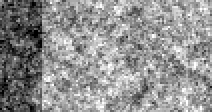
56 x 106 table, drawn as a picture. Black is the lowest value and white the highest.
The texture is blotchy. The top left is the ninth with the lowest average. A vertical seam about 20% of the way across splits the table, and the right part is higher.
